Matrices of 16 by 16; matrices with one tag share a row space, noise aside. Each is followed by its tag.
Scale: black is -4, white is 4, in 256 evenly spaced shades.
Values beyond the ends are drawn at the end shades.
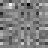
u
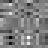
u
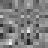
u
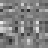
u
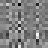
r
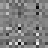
r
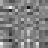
u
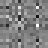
r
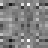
u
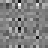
r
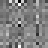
r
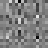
r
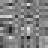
u
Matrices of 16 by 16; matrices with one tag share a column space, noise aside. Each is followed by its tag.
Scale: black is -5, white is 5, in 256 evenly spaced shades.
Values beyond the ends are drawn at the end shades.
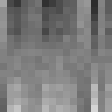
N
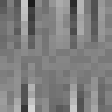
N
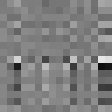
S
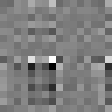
S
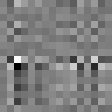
S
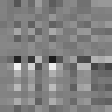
S
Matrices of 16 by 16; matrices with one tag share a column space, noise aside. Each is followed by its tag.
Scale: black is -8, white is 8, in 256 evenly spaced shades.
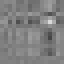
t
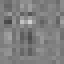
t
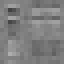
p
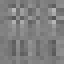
p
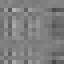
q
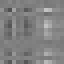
q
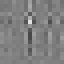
t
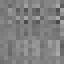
p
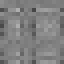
q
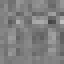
t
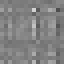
q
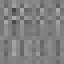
p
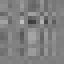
t
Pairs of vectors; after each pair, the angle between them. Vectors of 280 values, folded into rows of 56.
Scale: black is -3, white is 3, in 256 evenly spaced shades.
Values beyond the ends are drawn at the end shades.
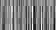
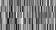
partly opposed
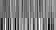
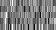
partly aligned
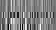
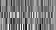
nearly opposite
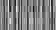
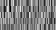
partly aligned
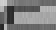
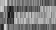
nearly parallel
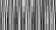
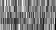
partly aligned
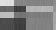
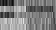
nearly opposite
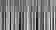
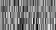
partly aligned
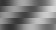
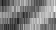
nearly parallel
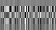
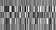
nearly opposite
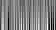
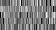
orthogonal
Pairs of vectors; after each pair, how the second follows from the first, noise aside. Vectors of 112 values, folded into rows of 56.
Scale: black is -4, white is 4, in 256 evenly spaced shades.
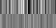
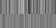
shrunk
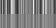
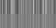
shrunk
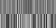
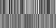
reversed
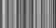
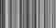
wrapped around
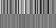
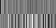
wrapped around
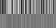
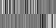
wrapped around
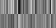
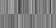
shrunk
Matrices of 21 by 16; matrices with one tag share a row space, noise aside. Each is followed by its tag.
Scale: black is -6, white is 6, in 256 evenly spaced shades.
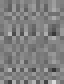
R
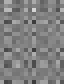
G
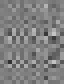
R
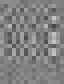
R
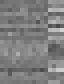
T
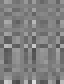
G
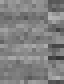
T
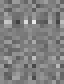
G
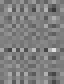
R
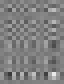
R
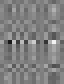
R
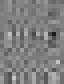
R
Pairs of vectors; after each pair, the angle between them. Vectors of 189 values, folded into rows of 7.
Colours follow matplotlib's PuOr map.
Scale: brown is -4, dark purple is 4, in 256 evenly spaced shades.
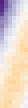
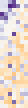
partly aligned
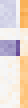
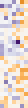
partly aligned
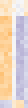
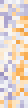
partly opposed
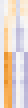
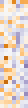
partly aligned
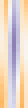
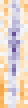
nearly parallel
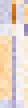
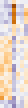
nearly parallel
